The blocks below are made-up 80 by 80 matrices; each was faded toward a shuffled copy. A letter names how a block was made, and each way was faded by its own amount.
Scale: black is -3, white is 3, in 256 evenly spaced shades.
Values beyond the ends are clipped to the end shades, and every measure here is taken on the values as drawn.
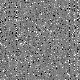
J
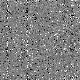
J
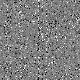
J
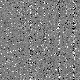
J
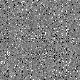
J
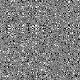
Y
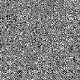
Y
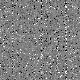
J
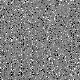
J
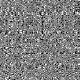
Y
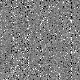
J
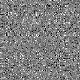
Y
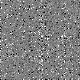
J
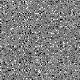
Y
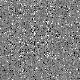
J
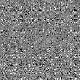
Y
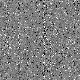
J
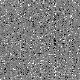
J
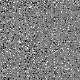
J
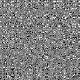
Y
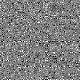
Y
